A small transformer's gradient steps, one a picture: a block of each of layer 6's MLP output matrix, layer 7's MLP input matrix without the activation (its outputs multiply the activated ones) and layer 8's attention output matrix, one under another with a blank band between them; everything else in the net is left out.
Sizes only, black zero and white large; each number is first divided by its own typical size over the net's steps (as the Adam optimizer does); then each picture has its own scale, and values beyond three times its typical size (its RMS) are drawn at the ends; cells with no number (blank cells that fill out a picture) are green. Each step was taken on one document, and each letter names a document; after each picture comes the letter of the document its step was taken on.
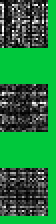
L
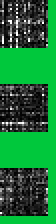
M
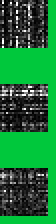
M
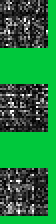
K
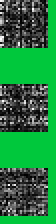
L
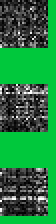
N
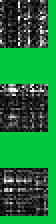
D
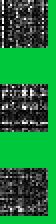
M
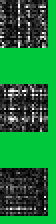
D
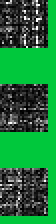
K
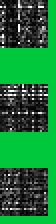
D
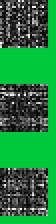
L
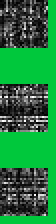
N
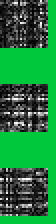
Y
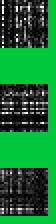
M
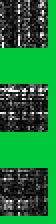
D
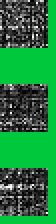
L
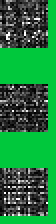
K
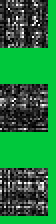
K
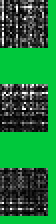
M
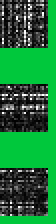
M
